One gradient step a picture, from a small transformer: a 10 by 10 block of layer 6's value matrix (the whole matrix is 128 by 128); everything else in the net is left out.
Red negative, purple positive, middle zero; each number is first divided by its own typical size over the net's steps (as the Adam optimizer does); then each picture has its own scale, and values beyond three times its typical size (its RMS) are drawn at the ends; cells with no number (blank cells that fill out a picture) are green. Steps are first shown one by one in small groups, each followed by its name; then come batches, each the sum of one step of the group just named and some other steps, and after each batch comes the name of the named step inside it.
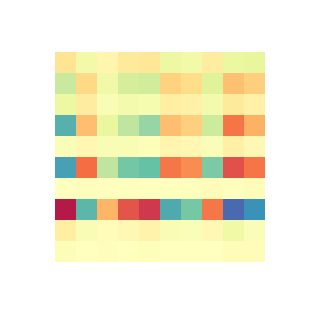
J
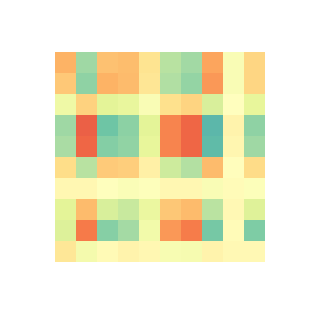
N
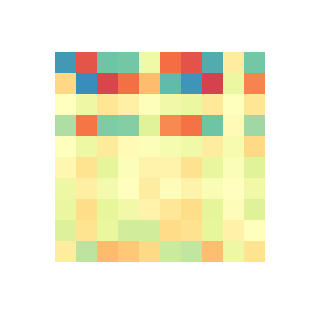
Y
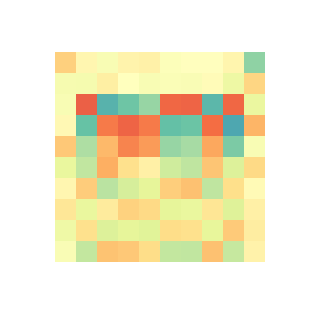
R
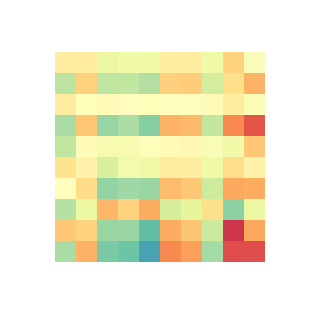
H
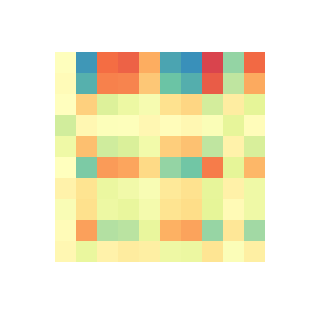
N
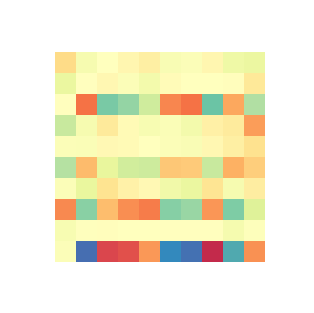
J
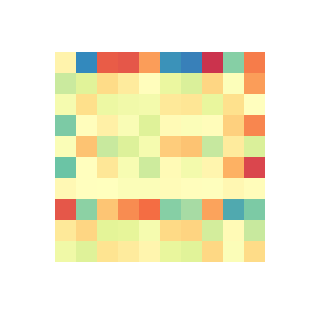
J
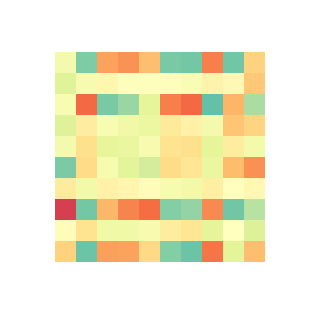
J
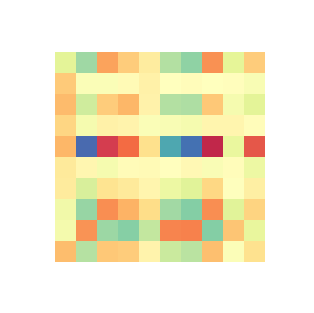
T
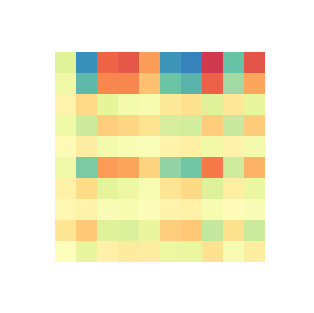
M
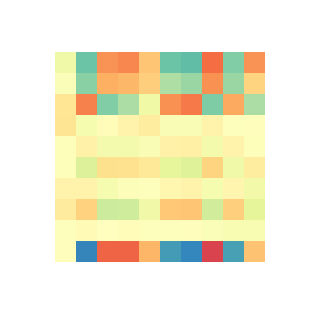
M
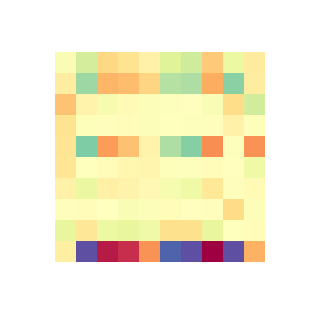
T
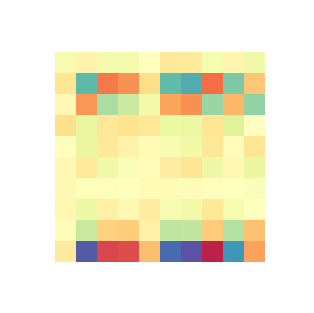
T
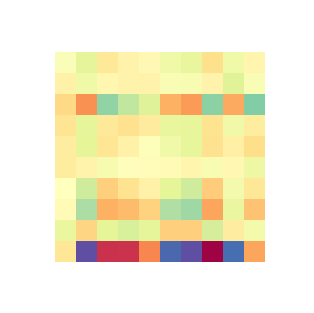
T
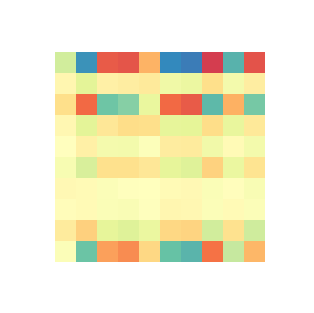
M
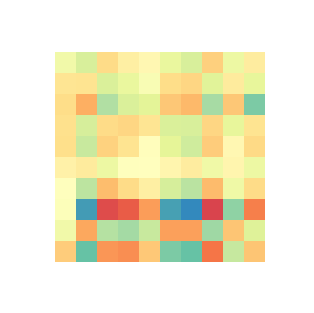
T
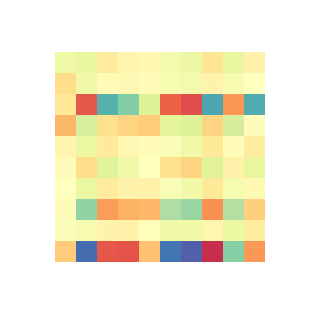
T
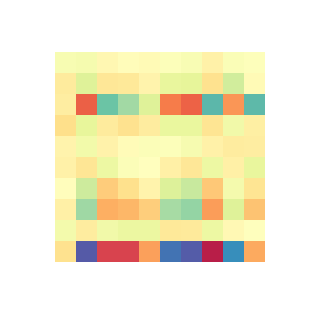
T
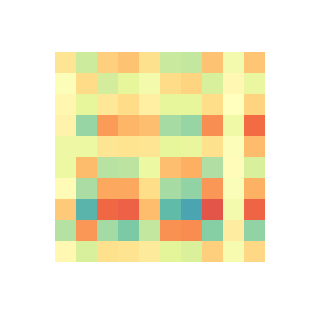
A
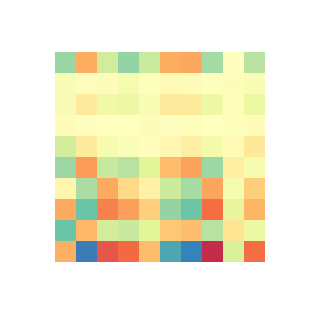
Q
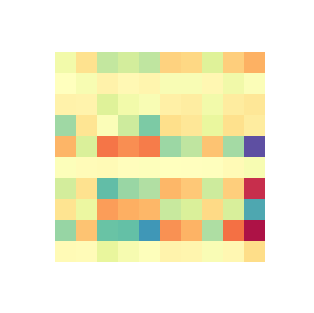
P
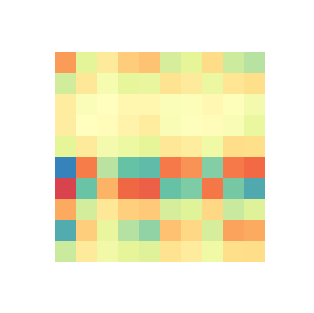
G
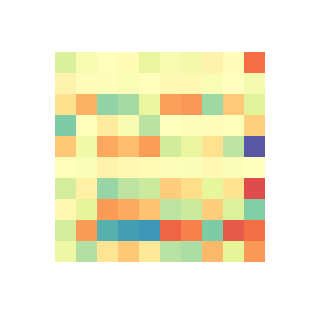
P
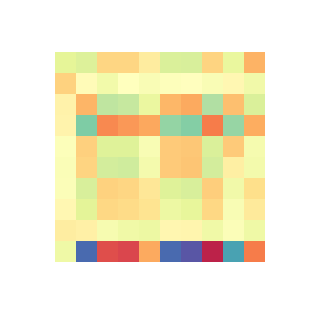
A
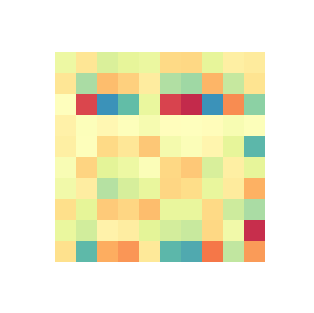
P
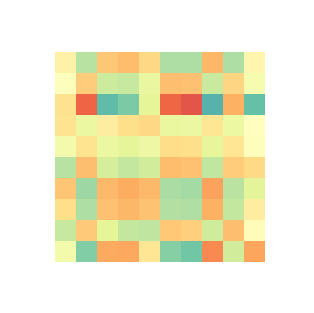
G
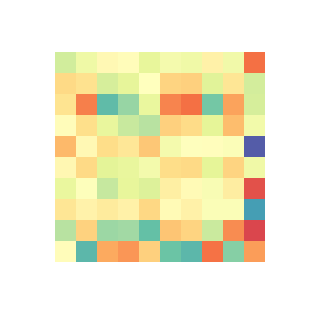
P
